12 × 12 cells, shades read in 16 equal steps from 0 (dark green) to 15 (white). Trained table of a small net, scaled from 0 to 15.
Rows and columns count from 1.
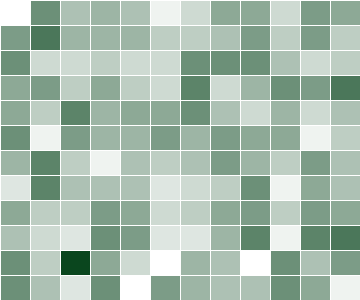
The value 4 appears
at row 2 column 2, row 4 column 12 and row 10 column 12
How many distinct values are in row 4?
8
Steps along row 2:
down up same same up same down down up down up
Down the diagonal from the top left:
15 4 12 8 8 7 10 11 7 14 10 14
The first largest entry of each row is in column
1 6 2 6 9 2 4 10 6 10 6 5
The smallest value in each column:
6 4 0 6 7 7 5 6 5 6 5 4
